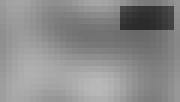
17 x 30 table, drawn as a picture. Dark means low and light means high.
Ninth with the lowest average: top right. Histogram: skewed, a long tail of low values. Odd patch: lower, in the top right. Mirror symmetry: none. Roughest part: top right.
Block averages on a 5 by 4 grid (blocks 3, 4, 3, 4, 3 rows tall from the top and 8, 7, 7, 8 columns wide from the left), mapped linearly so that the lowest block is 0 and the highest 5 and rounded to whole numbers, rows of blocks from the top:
4330
4210
4322
5543
5553
